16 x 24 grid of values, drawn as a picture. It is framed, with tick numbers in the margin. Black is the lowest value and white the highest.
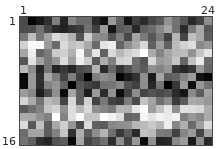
Stripes running across repeat 2 times from top to bottom. On average the colour sits 50% of the way up the scale. No single row or column stands out from its neighbours.
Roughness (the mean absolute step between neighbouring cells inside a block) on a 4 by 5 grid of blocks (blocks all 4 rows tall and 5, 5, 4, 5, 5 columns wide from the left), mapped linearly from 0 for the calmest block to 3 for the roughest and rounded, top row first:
11201 / 32212 / 13121 / 13222
